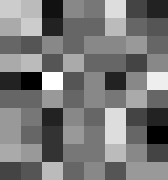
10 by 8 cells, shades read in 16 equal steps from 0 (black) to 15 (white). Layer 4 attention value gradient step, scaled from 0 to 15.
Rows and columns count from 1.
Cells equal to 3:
2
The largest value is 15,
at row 5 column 3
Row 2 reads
10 12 2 6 6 11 6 5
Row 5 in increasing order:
0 2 2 5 8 8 14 15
